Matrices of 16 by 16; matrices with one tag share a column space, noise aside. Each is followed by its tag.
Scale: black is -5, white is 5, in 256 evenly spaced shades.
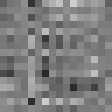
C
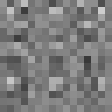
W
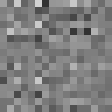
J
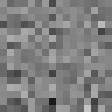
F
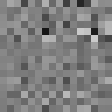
J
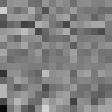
F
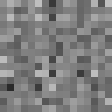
C
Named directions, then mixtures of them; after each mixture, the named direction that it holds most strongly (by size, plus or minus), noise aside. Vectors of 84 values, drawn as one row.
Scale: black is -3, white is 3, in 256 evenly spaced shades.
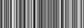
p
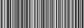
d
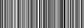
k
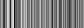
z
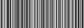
d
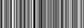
p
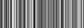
p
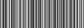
d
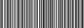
d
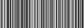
d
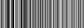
z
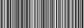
d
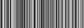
d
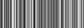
p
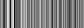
z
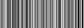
d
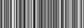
p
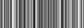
p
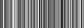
k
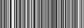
p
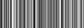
p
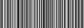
d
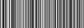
d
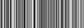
p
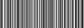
d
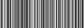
d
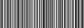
d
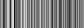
z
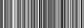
k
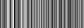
z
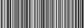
d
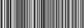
d
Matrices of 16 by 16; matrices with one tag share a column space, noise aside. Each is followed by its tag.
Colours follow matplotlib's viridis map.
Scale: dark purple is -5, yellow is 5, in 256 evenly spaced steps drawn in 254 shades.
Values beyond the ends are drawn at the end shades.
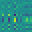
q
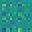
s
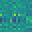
q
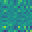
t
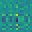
q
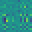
q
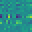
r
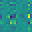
r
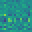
q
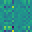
t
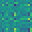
s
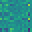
s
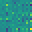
s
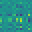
q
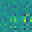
q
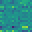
t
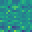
t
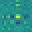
r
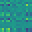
s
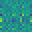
q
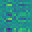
s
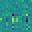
q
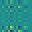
t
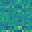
t
